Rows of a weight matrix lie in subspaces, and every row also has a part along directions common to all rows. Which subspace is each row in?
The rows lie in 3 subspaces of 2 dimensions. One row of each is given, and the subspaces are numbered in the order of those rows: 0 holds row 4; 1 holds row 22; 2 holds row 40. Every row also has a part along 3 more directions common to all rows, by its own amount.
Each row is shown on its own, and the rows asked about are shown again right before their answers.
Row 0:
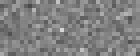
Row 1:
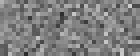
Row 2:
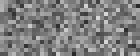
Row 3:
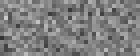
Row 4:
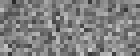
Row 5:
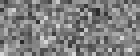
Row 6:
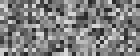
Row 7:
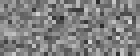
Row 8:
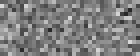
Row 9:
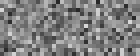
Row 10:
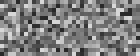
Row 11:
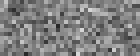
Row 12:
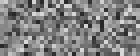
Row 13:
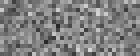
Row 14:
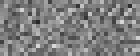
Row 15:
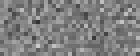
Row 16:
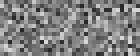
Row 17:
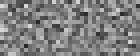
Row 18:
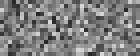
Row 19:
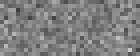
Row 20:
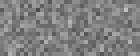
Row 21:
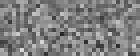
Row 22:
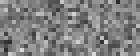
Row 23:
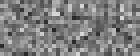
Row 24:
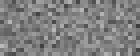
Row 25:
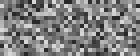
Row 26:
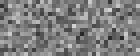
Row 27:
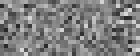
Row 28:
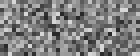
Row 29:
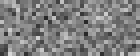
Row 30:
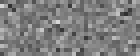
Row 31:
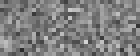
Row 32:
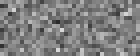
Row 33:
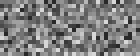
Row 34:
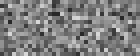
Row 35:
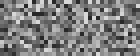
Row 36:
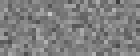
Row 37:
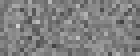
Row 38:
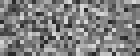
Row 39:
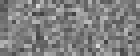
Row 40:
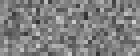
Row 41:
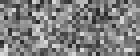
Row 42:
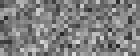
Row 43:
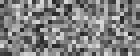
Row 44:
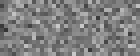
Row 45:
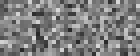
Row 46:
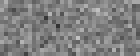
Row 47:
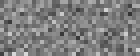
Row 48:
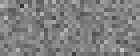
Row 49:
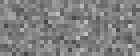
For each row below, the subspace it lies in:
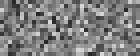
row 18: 0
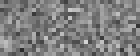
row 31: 1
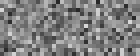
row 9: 0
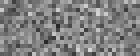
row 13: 0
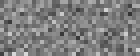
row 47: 2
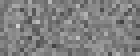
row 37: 2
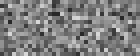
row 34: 0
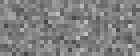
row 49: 0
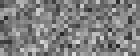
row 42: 1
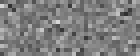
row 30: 2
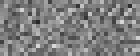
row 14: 2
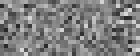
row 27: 2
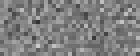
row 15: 2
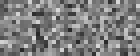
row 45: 1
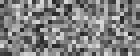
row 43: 0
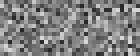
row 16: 0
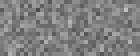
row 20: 0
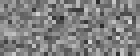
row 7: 2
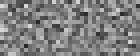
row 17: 2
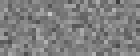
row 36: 1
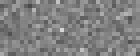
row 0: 2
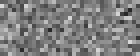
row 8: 2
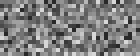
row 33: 1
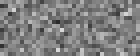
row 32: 2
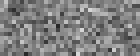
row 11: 0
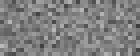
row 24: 0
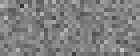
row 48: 1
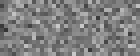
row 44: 0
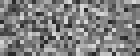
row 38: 0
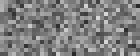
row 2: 0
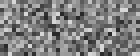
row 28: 0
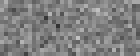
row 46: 0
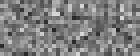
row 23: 0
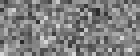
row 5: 0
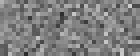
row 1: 2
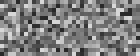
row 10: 2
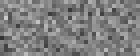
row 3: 1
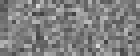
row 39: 1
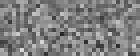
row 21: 1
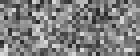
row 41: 0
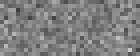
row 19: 2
